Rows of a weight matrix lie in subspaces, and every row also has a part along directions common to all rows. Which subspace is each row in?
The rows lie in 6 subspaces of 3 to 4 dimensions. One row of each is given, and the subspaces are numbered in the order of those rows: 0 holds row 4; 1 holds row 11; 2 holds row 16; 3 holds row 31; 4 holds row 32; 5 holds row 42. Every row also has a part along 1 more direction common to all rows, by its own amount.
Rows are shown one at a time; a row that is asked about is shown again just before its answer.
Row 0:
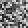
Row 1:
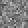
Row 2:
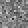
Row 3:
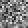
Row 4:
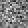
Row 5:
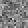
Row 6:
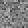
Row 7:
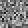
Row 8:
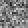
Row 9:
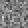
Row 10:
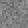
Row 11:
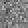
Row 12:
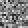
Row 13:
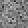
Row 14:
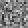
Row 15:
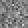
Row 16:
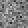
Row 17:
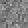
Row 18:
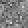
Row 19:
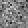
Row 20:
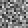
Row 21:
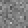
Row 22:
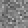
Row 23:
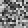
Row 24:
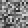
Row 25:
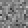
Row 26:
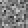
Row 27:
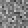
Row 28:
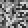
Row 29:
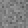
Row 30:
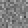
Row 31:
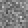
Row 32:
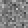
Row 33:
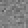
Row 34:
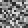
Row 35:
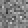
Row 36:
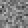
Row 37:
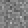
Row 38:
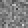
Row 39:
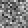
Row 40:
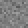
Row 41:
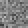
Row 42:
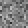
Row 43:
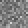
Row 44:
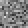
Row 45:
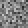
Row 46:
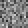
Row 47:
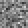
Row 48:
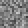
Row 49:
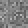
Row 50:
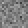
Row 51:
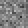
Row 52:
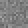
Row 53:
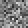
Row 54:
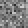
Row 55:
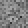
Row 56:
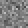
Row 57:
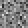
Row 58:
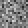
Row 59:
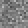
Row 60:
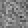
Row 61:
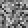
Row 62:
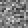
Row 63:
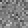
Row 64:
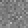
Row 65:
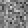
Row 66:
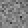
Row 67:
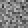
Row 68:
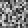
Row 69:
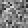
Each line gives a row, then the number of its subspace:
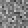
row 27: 1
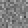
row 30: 2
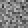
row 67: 5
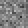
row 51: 4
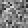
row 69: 1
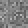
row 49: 2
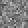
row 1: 4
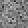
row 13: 4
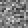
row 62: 0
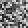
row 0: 5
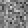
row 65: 5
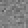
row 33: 0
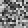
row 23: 4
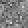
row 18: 1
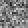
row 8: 4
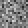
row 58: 2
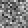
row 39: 1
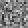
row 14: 5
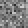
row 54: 4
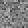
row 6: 1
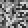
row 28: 0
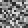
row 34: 3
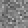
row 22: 4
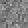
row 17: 1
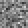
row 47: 0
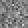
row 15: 4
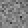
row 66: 0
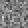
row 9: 5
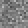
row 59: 4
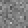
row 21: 5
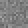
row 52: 2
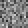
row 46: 2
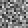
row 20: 2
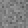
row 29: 0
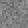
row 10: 1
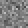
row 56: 3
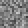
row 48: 4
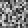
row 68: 5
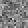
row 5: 4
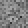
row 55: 3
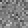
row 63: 3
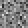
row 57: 0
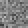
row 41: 2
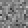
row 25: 5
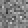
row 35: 1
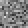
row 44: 2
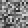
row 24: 3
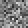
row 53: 3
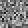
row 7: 2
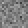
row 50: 0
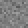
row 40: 3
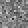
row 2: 1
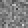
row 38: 4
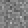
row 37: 5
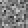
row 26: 0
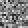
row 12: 2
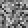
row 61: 0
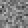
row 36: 3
